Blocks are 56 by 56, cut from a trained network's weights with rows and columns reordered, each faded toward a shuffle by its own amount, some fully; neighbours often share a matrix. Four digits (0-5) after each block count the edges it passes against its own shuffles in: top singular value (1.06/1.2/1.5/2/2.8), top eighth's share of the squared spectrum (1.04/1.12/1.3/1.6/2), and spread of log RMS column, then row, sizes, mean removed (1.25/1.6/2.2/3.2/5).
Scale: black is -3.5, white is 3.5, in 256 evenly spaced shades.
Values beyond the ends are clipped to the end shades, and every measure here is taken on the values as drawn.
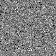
2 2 0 1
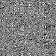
3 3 1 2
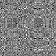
3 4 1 2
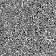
2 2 0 1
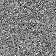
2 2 0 0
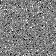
0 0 0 0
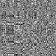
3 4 2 2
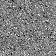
0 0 0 0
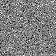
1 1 0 0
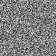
0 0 0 0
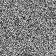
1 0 0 0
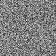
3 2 0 0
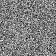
0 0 0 0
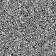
1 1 0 0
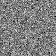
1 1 0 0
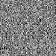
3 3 1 2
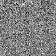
2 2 1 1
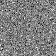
1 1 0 0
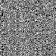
3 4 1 1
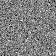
0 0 0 0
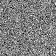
0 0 0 0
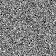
0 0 0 0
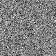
0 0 0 0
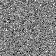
1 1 0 0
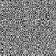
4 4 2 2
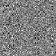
3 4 2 2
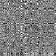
4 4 2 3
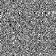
2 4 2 1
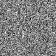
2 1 0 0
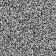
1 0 0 0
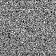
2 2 0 0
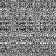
4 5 2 2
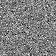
0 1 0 0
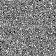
0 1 0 0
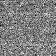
2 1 0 0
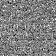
1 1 0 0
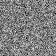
0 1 0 0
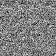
1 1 0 0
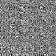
3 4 1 2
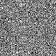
2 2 1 1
